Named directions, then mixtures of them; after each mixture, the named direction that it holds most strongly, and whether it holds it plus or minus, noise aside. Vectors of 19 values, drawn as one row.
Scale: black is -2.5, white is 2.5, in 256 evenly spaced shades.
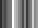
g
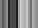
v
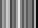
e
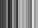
v, plus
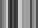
v, plus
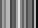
e, plus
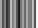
e, minus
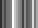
g, plus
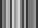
e, plus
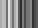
v, minus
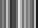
e, plus
